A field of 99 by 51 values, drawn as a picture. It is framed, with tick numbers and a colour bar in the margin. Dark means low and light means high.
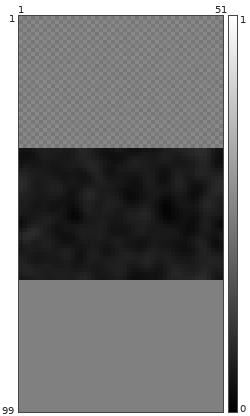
The table splits into 3 rows of 1 panel. Panel 1,1: middling, checkered, faint in contrast. Panel 2,1: very low, blotchy, faint in contrast. Panel 3,1: middling, flat.
